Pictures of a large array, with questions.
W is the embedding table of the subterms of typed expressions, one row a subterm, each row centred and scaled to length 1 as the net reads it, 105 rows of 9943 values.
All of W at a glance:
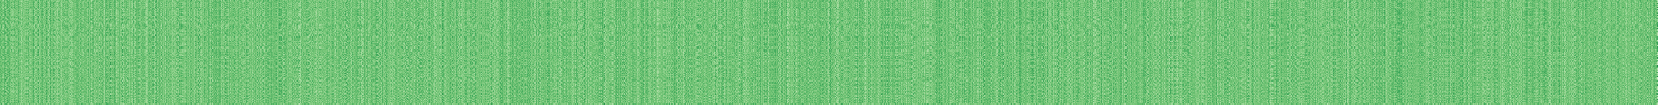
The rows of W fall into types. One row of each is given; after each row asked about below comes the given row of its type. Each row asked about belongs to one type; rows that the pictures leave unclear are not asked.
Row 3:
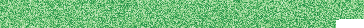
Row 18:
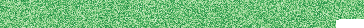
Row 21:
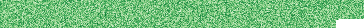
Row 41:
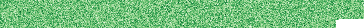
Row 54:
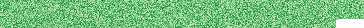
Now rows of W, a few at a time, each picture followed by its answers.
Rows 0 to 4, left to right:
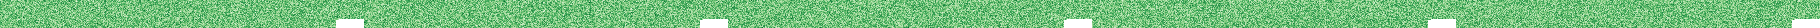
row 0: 21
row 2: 41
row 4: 21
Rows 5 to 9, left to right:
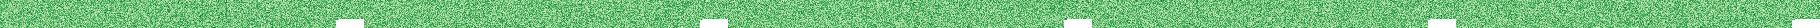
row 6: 21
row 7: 41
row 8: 21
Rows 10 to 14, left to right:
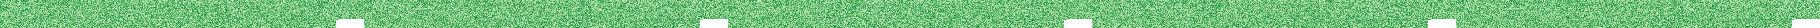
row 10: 18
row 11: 3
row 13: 3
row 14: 3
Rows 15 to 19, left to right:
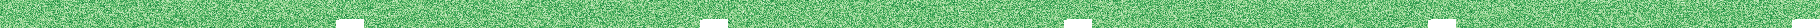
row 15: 3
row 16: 54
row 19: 54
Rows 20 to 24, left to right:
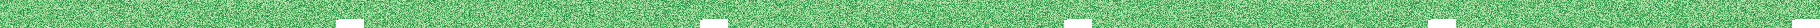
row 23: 18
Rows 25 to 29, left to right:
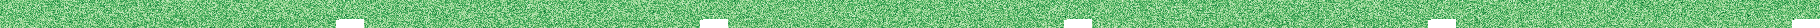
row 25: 3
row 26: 3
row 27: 21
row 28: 3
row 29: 21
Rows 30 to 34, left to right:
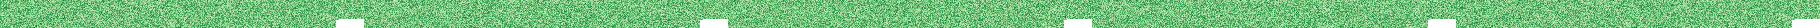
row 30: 41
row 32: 21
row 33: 54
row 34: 41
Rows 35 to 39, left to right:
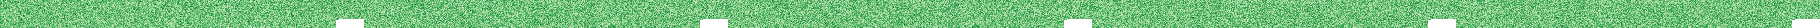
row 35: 41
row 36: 18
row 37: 18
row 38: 18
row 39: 18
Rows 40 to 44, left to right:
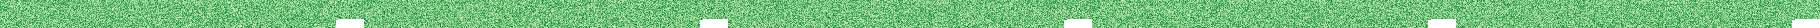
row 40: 18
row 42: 18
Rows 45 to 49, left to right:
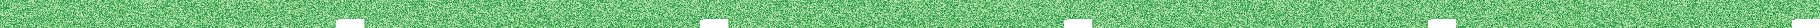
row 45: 54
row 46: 3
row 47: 3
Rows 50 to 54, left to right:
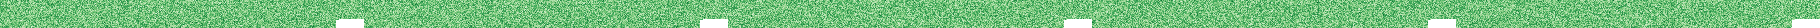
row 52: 54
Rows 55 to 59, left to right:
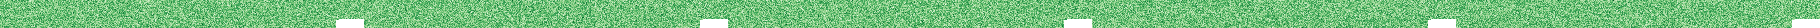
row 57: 41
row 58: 3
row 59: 54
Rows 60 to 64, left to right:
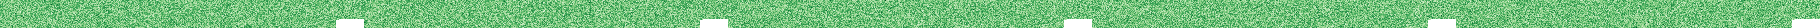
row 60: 18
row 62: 54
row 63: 54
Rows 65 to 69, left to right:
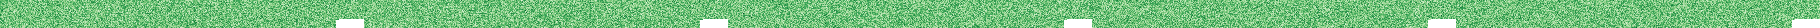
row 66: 3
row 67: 18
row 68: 54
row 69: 41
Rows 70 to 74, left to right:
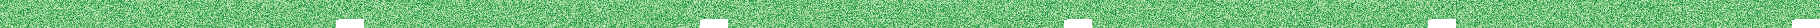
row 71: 18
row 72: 18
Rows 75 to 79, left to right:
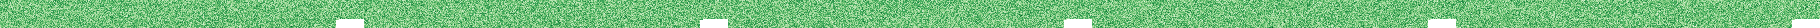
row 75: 3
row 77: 21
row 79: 54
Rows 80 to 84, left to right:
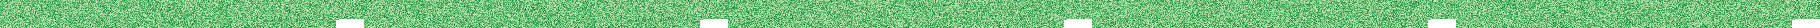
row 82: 41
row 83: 21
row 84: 18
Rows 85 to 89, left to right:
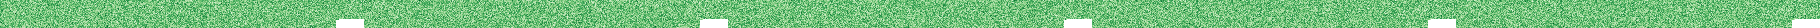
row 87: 21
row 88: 21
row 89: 21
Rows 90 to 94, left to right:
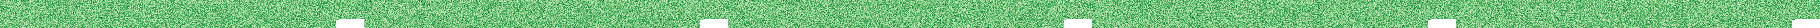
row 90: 18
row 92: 21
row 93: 18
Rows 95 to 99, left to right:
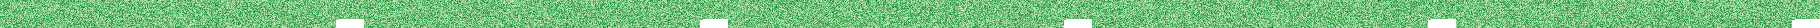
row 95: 54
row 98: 21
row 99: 3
